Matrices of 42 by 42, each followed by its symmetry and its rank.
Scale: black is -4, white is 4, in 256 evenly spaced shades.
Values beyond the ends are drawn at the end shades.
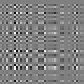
neither, rank one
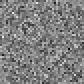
symmetric, full rank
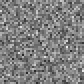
neither, full rank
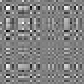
symmetric, rank two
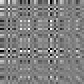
symmetric, rank two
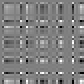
symmetric, rank one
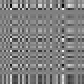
neither, rank one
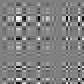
symmetric, rank one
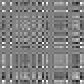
symmetric, rank two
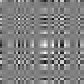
symmetric, rank one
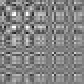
symmetric, rank two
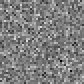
symmetric, full rank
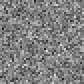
neither, full rank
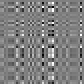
neither, rank one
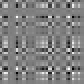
symmetric, rank one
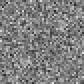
symmetric, full rank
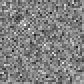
symmetric, full rank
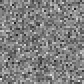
neither, full rank
